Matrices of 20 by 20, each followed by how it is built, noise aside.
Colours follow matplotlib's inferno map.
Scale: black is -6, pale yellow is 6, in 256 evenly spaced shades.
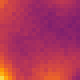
smooth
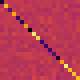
diagonal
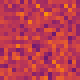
noise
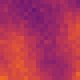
smooth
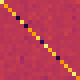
diagonal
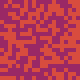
noise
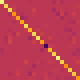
diagonal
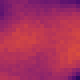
smooth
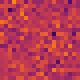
noise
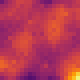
smooth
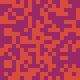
noise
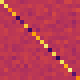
diagonal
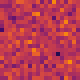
noise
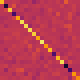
diagonal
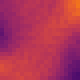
smooth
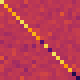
diagonal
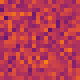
noise
